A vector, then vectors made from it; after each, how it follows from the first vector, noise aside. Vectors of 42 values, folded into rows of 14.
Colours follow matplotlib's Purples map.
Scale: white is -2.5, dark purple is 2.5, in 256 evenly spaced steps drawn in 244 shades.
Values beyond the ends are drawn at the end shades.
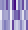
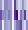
wrapped around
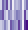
wrapped around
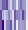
wrapped around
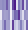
copied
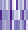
negated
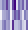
copied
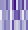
copied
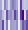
wrapped around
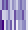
wrapped around
